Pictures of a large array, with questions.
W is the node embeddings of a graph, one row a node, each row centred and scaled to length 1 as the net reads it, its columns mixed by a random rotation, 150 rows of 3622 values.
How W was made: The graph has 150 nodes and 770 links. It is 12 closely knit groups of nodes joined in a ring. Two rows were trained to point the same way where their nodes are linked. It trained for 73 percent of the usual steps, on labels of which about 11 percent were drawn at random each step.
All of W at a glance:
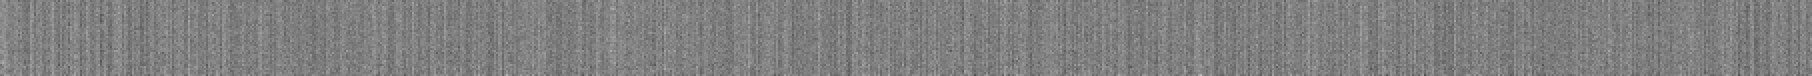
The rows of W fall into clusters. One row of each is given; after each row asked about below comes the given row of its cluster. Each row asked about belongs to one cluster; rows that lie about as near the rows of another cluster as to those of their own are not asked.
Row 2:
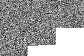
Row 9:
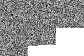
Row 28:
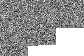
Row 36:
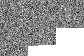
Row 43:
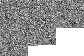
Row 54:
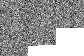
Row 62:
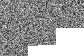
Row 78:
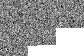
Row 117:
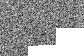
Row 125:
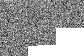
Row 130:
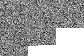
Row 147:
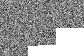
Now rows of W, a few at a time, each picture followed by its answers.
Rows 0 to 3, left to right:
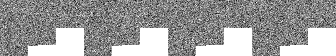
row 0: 62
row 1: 2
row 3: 147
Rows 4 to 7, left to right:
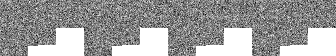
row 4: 147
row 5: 117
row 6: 36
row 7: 9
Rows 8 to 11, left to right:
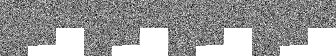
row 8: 36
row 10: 117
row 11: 78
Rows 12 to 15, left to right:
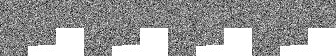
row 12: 147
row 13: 28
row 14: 54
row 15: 28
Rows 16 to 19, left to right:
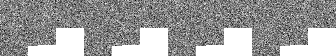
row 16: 54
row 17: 2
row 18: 147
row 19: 43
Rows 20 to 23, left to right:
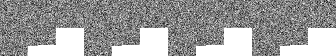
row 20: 9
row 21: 78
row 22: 125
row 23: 62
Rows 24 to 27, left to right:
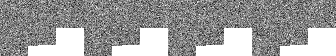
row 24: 36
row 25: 117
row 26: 147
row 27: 147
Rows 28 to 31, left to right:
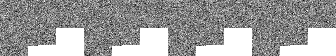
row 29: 36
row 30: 2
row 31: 2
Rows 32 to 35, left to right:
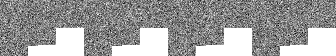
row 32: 125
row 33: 54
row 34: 2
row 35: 147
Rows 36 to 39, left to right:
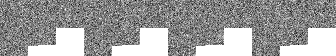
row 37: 2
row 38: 9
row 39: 147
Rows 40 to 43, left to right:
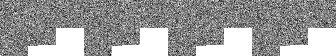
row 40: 130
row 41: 2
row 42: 125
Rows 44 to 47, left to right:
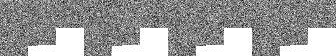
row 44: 125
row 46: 62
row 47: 117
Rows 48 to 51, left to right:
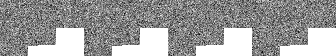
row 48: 36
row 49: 117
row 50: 36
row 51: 125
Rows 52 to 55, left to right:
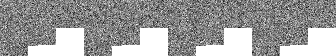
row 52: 62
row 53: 78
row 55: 147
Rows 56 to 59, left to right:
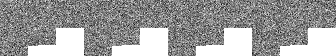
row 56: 125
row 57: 9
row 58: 147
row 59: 54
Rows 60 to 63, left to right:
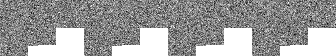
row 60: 43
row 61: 130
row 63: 117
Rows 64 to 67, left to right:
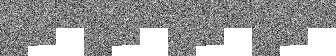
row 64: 54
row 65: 62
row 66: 28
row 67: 62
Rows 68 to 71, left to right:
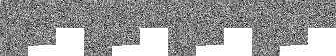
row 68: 43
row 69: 125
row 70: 62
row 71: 2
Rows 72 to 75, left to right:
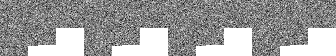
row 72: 147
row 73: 2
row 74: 43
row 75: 28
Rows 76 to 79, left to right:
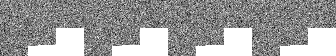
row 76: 54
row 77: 43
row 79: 125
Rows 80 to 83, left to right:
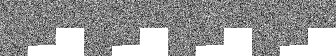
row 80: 9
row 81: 125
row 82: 2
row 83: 78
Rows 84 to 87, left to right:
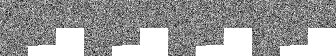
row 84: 36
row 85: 125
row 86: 9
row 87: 117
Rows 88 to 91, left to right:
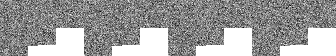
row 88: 147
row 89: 28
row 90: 130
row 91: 43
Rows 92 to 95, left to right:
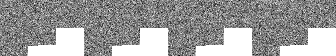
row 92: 2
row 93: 36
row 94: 9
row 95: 130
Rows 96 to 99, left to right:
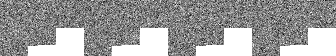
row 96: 78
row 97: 9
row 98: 117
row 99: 43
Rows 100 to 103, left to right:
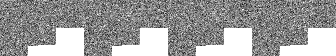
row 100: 2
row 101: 54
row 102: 54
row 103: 2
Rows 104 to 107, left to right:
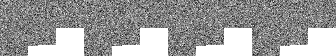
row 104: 62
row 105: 28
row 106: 28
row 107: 36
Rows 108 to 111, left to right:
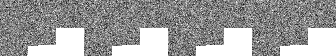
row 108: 2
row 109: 125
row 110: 117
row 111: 125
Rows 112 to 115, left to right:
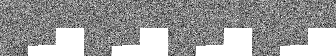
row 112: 62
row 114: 36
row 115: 125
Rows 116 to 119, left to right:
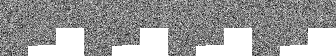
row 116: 125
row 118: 130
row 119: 36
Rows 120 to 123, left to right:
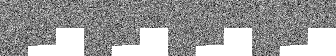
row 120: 28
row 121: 2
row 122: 9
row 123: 9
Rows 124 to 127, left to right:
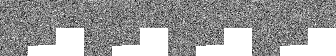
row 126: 147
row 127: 28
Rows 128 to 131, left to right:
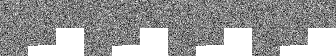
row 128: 130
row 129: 43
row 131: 130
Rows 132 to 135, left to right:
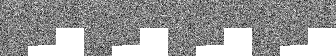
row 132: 117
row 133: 62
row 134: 125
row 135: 117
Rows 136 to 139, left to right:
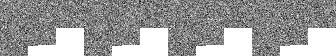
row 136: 62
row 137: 54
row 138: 62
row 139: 43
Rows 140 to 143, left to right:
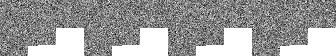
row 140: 36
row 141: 36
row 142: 117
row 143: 54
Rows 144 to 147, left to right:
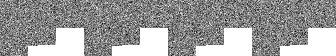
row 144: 36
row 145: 117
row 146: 54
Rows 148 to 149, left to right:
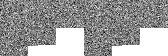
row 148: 130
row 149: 117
